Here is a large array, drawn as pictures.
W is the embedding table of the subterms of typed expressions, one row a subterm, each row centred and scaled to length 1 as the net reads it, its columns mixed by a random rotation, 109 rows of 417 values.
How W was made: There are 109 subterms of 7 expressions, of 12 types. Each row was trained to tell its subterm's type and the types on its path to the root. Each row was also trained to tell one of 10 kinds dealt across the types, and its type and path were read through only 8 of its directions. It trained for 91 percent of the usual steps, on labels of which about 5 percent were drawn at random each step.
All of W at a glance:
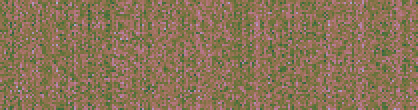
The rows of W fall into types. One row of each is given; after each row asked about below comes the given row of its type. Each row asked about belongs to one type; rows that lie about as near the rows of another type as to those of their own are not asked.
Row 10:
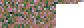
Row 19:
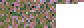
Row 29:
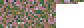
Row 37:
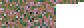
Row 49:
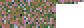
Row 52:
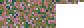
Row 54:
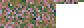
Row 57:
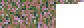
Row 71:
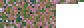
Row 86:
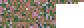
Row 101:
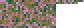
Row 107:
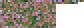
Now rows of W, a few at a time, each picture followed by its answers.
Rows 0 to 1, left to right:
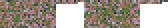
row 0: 101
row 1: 107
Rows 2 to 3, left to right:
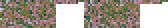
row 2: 107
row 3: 71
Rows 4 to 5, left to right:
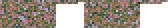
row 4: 10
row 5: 71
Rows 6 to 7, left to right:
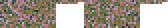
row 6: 57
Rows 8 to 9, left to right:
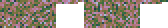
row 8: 19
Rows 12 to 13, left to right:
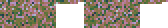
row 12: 86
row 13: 86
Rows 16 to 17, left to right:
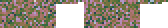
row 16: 49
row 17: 71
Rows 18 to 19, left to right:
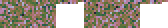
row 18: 10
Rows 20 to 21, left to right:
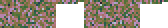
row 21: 54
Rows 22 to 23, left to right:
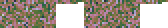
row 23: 101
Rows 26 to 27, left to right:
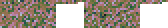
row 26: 101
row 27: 19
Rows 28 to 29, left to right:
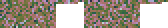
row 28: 19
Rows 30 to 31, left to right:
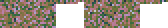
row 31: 29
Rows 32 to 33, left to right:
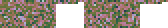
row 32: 10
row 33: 71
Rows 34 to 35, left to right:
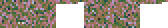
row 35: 37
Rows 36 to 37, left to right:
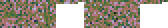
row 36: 19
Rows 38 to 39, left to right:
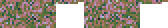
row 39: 37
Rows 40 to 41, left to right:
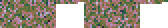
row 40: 52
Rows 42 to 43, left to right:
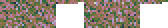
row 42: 57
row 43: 86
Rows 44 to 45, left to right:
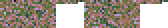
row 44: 29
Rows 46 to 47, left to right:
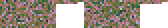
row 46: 29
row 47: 57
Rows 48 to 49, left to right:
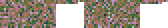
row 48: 52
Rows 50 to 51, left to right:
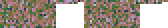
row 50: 71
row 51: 71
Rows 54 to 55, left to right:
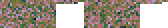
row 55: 19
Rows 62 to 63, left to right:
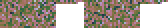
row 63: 29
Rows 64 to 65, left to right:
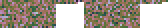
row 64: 49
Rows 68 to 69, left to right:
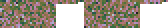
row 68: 54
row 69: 107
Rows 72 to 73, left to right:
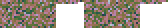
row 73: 19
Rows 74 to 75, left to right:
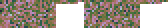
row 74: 52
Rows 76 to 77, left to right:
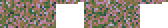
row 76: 71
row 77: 19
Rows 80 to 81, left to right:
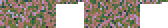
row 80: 37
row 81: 101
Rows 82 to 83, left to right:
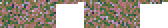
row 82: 86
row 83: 86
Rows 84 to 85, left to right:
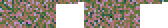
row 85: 29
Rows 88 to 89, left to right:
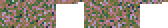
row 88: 29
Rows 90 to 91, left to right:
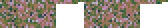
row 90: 37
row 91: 37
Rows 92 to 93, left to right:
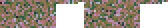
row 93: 86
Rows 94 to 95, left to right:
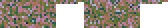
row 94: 37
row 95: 71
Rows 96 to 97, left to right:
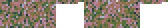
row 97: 37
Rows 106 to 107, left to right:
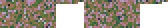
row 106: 29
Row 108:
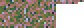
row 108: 29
